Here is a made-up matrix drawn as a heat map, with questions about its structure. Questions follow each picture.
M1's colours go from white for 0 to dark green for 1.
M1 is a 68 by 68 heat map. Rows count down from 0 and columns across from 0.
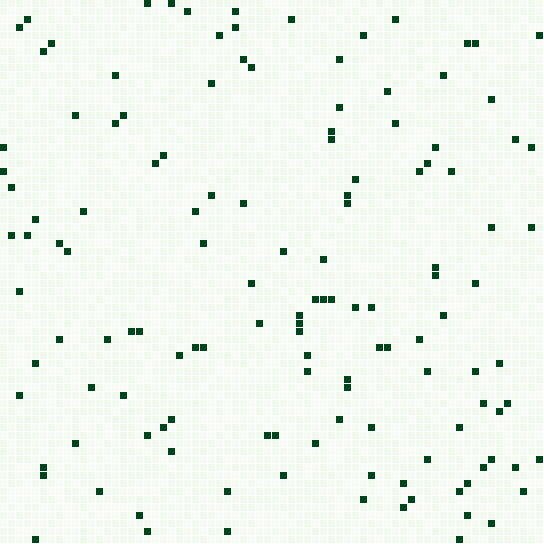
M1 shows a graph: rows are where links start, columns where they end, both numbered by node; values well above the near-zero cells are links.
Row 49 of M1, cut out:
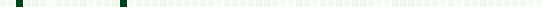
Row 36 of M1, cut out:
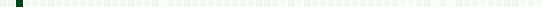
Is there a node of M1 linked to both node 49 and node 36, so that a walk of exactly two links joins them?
yes
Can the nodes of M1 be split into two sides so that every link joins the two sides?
yes
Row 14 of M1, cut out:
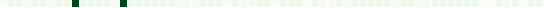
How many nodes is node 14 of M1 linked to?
2
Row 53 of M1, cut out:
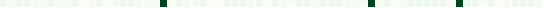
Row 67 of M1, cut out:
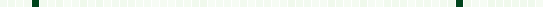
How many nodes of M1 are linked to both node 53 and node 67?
1
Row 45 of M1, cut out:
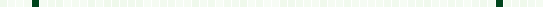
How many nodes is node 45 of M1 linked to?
2
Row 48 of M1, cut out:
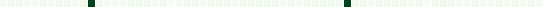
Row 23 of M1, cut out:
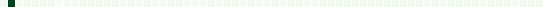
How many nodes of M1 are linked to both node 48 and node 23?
0
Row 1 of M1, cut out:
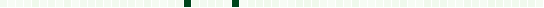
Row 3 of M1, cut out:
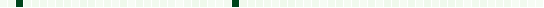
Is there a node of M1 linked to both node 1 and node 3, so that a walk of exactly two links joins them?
yes
